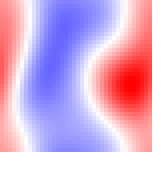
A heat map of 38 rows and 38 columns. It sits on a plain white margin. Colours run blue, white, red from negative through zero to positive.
Ninth with the highest average: middle right. Grain: smooth. Ninth with the lowest average: top middle. Average level on the scale: 50%. Lone odd cells: none.
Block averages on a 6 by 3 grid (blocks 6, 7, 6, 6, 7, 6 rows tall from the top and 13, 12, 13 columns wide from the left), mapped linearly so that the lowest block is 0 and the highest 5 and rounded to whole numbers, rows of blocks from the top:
2 0 2
2 0 3
2 1 4
1 1 5
1 1 4
2 0 2
